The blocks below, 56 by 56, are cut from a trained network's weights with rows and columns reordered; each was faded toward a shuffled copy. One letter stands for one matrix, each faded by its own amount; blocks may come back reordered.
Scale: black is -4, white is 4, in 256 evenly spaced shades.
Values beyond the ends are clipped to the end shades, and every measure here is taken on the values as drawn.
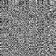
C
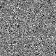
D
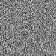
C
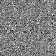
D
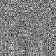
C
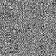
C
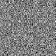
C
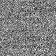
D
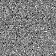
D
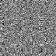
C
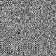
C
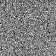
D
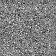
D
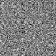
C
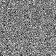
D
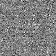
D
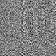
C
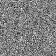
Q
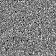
Q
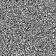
Q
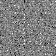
D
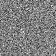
Q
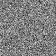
Q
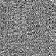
C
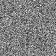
Q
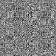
C
